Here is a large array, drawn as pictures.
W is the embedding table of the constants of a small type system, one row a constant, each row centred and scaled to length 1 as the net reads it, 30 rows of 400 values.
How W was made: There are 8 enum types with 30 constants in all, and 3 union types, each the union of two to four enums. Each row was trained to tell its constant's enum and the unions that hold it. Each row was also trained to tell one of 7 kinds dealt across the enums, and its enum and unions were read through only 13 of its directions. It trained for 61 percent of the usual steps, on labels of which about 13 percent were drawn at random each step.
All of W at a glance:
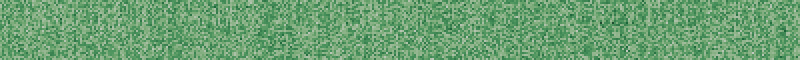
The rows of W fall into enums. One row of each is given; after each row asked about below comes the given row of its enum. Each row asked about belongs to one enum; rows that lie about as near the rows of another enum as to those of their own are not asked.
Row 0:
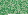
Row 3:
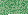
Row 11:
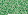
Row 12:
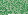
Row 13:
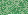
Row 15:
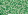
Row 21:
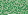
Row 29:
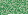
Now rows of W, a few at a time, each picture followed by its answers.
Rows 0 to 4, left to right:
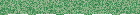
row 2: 3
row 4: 29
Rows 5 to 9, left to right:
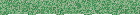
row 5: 12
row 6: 29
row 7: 13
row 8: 3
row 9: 29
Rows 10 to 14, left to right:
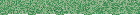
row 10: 0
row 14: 21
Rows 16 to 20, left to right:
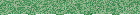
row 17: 21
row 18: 13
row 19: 12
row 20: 15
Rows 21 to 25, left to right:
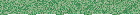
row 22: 3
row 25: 13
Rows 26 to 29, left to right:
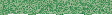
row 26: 0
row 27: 13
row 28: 21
